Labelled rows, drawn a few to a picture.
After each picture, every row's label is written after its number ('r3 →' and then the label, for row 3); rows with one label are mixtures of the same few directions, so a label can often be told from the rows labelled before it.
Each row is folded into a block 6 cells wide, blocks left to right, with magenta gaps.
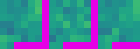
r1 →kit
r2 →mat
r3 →kit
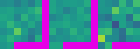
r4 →kit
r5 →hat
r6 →mat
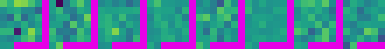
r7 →kit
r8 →mat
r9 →kit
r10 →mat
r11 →kit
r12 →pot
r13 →kit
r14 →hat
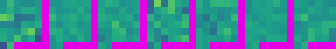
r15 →hat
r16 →mat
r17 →mat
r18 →pot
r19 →kit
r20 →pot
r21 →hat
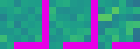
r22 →mat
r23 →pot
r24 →hat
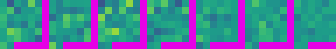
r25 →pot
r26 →hat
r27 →pot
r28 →pot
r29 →hat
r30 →mat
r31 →pot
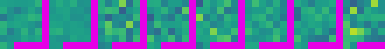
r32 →hat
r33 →kit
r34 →kit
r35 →mat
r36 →pot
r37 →kit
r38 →pot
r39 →pot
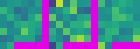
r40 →hat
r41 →pot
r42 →hat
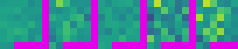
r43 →kit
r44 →mat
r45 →mat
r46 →mat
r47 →mat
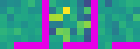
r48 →pot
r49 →hat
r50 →mat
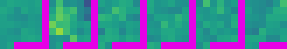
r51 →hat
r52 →kit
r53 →hat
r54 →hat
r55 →pot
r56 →kit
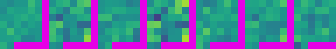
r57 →pot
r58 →hat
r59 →hat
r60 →hat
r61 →pot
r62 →hat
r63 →hat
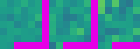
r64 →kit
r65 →hat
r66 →pot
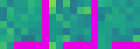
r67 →pot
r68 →pot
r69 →pot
